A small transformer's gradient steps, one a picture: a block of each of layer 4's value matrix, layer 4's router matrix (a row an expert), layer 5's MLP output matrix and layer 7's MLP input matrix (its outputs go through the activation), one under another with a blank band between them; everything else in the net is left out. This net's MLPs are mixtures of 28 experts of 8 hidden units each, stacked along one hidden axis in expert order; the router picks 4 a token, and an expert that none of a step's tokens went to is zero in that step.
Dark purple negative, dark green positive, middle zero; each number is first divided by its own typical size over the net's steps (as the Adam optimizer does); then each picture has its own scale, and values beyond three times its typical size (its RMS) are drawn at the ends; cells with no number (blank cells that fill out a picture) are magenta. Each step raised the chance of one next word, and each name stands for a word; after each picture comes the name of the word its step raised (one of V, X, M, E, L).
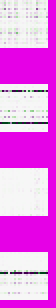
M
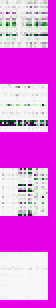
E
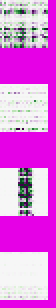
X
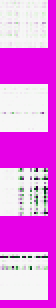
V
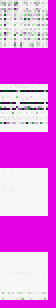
E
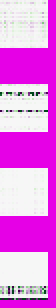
V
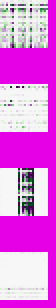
X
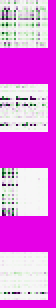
E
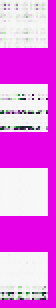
M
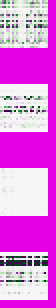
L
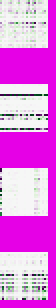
V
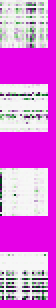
X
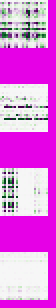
X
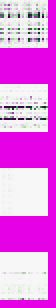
M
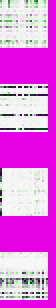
L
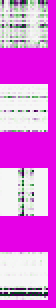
L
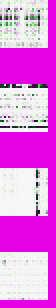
E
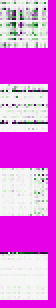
E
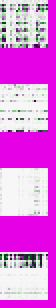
X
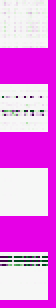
V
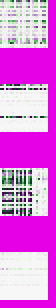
L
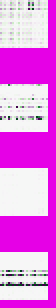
M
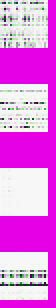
E
